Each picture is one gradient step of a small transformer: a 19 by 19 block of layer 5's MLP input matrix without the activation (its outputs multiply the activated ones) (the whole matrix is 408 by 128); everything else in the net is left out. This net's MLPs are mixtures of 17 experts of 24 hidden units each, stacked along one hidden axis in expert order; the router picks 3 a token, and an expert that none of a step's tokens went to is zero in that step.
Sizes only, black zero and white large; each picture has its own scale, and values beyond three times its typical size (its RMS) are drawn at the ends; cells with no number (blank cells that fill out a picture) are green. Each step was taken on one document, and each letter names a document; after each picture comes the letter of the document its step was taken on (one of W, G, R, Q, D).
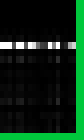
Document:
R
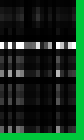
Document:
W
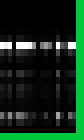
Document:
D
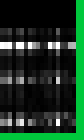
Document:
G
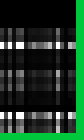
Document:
R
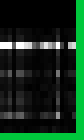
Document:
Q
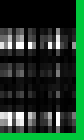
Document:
G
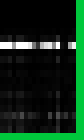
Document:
Q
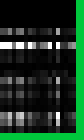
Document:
G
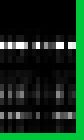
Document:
W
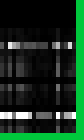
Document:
D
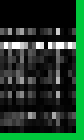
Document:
R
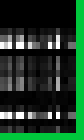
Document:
G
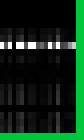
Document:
R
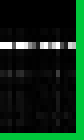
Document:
Q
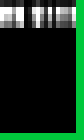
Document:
W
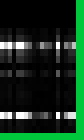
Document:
D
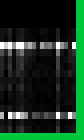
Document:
D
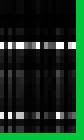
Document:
W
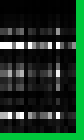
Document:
G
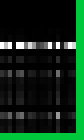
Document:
R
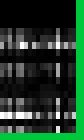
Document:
Q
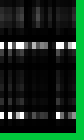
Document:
W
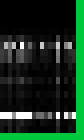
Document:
D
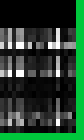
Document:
G
